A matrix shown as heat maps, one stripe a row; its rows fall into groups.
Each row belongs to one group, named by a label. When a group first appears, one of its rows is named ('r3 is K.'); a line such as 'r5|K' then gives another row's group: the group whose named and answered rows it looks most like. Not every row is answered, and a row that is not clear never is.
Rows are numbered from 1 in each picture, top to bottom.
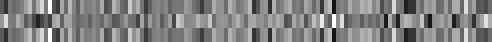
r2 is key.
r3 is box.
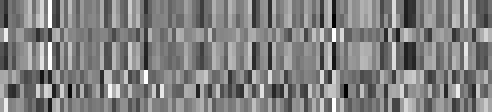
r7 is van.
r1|box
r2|box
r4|box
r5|box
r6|key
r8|key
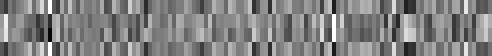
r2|key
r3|key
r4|box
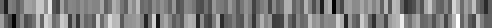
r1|box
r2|van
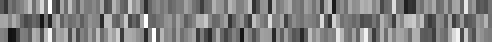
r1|box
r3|van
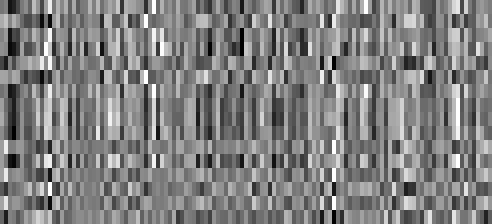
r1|van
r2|key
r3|van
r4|van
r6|key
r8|van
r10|van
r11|key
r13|key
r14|box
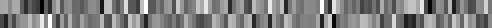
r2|box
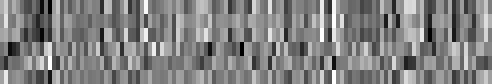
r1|key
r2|key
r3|key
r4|van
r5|box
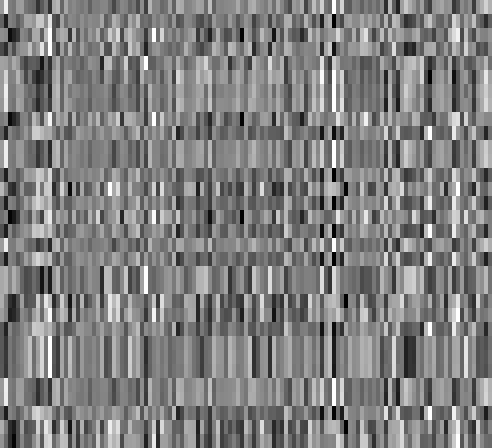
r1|key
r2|box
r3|van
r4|box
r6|key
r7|key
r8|key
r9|van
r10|box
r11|key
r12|key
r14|van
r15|box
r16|van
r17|box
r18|key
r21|key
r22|van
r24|box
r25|box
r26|box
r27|box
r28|key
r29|key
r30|box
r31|van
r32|van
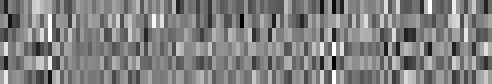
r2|van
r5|box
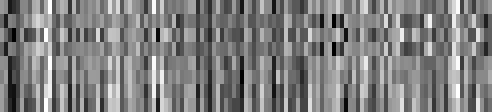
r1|van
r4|box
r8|van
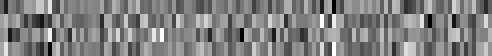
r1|box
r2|key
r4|key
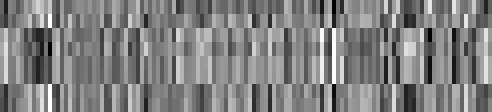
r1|box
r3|key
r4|key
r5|key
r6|key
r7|box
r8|box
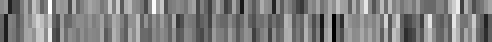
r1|van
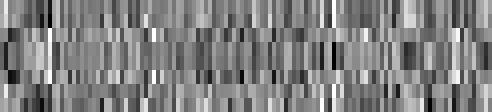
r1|key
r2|key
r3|van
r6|van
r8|key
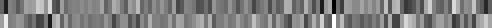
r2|key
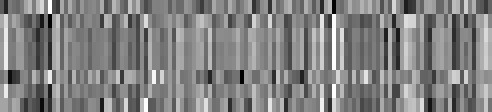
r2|key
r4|key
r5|key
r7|key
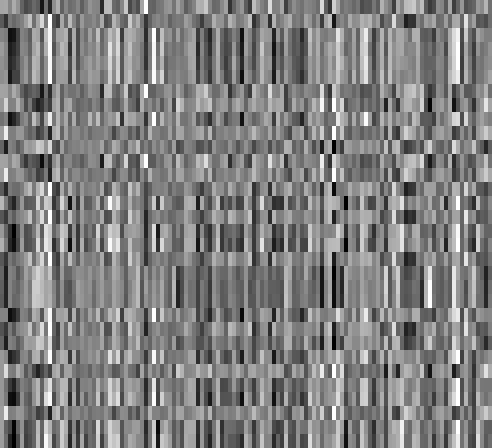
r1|key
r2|box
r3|van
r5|van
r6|van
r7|key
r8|key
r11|box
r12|key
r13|key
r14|box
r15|van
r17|van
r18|van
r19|box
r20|box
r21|box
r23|van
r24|box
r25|box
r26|van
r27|key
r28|van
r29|van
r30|key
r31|van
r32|van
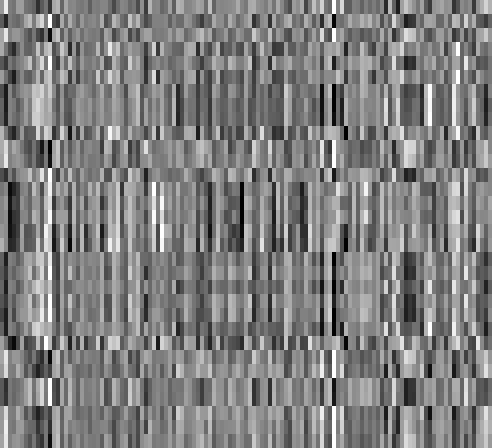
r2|box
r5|box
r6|van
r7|box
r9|box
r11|key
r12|key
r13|box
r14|van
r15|van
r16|van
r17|van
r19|box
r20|box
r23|box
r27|key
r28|box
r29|box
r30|key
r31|key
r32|key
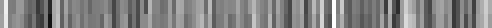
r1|key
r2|key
